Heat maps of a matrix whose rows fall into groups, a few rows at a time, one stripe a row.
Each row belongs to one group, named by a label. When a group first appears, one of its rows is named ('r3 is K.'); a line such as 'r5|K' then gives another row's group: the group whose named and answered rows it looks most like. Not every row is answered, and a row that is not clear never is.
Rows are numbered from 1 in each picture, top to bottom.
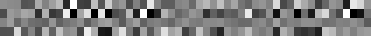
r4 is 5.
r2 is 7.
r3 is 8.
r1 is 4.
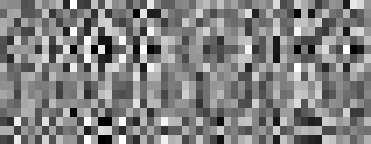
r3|8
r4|4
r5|5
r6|7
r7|5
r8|4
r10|8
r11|8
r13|7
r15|8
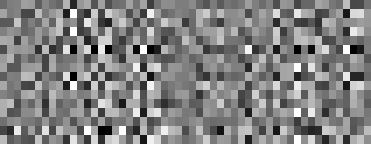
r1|7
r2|4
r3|5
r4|4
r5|8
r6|7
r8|4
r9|7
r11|4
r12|8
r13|4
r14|7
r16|4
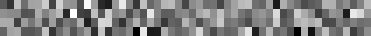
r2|4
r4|7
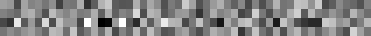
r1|8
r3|5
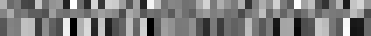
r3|7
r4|7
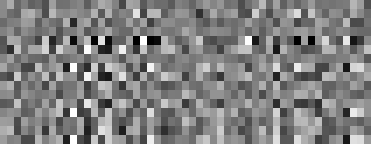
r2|4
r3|7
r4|8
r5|7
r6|5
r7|8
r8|4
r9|5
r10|8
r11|8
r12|5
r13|4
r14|8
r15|8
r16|4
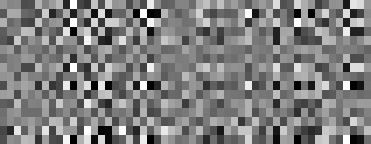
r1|4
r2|7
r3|4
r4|7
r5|5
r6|8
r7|7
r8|4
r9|8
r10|7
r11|8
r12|5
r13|7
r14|4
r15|5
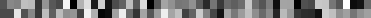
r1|7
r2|5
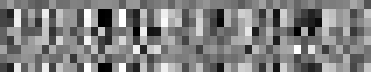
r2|5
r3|5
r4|7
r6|4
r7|7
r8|5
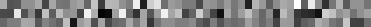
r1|4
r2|5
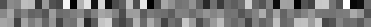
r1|7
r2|8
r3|8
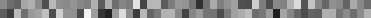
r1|4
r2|5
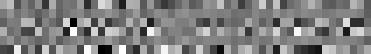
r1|8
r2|8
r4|4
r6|5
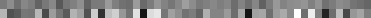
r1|8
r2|4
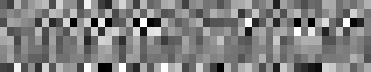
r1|5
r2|4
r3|7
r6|8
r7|8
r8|5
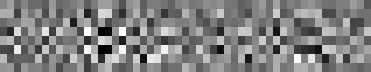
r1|8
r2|8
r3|7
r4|5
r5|8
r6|5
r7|4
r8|8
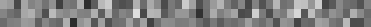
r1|8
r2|4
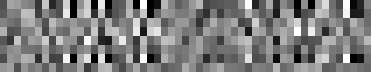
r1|7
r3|4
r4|4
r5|5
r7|7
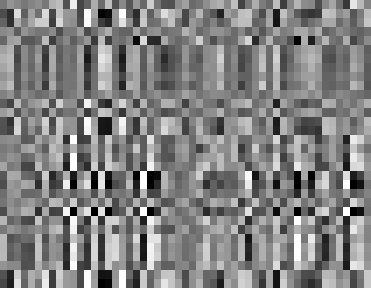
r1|4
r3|5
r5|7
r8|8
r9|8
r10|8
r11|8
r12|5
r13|8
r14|5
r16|4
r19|4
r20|7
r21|7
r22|7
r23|4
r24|7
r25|4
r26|4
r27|4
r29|4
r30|4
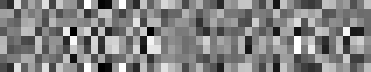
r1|5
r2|8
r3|4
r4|7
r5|4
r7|7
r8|5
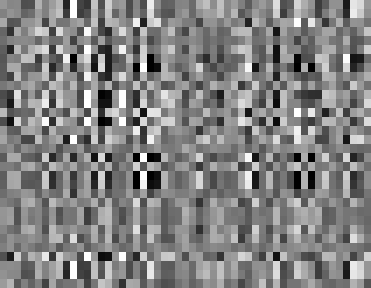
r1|4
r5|7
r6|5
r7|7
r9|5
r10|4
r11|5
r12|5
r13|4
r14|5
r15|4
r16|4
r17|8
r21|7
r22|7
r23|4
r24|8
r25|8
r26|4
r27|4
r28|8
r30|4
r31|4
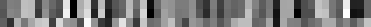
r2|7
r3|5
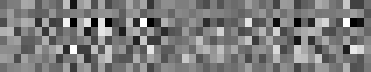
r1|7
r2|8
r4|8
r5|7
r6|4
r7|8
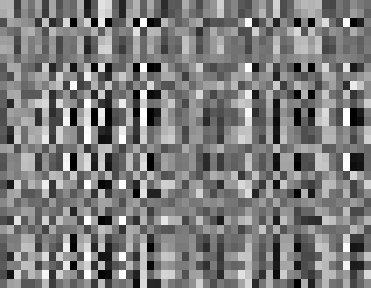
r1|8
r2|8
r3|7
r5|8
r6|8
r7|8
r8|7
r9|5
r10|4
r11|7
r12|5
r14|7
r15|5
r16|5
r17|8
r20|4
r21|5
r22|7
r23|8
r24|7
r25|5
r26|8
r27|7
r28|7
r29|5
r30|7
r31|5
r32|7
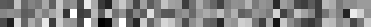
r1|5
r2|4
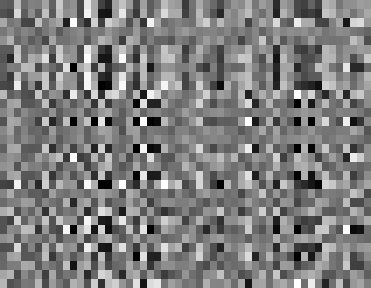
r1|5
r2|5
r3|4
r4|8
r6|5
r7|5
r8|7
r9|5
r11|4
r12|7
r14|7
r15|8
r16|8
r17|7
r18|4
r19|8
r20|7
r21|5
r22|8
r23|7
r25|5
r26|7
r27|8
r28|5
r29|7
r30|7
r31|8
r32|4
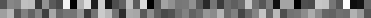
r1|7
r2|8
